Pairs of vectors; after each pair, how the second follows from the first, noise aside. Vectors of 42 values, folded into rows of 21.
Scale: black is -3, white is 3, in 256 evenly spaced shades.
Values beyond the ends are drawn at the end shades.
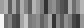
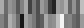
wrapped around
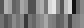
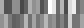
sign-scrambled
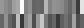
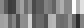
shuffled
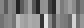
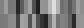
sign-scrambled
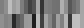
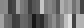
sign-scrambled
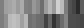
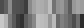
wrapped around
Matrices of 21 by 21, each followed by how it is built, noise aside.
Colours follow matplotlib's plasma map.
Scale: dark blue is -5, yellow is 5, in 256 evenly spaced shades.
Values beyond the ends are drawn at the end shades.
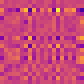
low rank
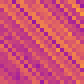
Toeplitz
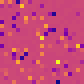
sparse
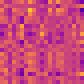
low rank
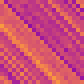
Toeplitz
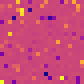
sparse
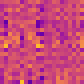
low rank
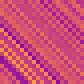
Toeplitz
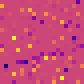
sparse
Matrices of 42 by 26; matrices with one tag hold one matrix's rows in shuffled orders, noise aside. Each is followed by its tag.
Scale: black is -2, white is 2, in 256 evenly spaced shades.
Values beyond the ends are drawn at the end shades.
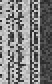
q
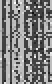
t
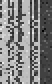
q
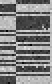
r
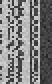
q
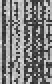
t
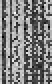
t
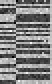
r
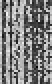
t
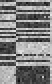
r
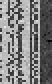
q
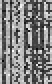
t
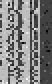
q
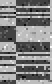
r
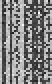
t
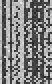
t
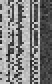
q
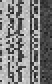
q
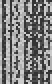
t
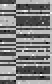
r
